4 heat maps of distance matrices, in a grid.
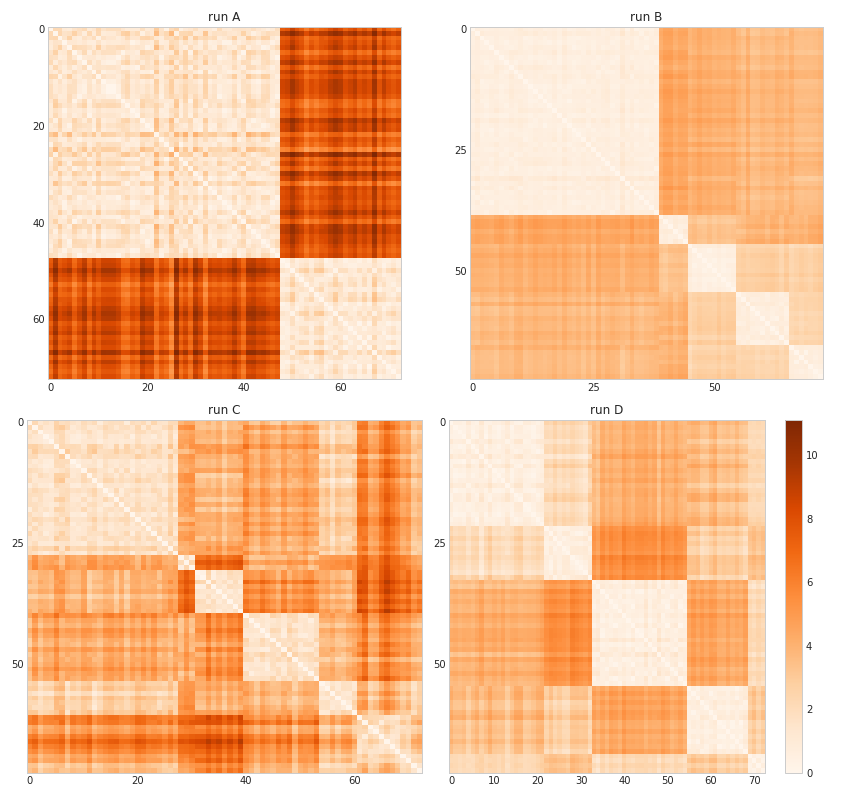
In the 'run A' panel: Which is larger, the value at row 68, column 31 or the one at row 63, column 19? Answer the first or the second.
the second
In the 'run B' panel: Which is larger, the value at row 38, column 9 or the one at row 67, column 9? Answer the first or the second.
the second
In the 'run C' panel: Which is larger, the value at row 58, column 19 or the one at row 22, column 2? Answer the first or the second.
the first
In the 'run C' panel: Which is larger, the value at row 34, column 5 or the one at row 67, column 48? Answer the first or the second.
the second
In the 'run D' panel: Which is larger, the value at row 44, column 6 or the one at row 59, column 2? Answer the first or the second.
the first
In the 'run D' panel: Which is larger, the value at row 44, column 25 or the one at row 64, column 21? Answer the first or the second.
the first
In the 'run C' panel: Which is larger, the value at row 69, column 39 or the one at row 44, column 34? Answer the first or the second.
the first
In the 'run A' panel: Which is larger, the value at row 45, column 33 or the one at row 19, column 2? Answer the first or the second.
the second
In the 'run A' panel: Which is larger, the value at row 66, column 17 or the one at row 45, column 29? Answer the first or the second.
the first
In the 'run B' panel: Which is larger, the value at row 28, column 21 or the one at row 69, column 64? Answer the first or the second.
the second
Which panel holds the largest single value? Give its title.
run A
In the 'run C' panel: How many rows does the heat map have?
73
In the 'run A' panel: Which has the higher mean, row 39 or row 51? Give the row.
51
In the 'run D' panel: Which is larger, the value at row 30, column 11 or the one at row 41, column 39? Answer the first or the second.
the first
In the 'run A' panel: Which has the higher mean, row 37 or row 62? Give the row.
62
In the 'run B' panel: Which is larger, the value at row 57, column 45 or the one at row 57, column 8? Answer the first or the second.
the second
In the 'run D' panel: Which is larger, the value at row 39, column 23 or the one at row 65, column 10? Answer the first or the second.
the first
